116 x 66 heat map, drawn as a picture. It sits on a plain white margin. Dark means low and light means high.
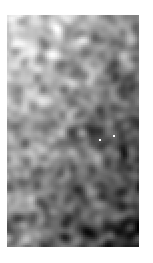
Two lone cells stand out, each far higher than its neighbours. The field is mottled with small blotches. No regular stripes run through it. Values rise toward the top left. The bottom right is the ninth with the lowest average. The ninth with the highest average is the top left.
